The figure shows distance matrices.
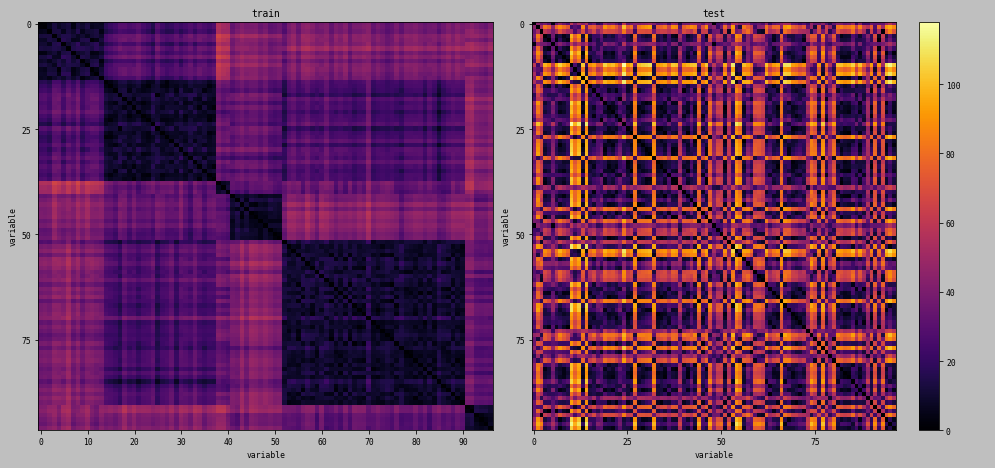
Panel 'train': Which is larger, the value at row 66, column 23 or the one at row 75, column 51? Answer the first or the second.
the second
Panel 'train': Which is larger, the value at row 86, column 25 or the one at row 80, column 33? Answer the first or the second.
the second
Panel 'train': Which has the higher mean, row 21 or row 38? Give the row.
38
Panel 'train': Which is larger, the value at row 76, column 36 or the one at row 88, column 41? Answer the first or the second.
the second
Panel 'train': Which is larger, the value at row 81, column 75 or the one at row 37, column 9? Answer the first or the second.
the second
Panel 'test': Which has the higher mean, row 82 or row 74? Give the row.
74
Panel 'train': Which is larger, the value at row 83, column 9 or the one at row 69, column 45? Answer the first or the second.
the second
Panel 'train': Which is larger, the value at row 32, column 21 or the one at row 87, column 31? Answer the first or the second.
the second
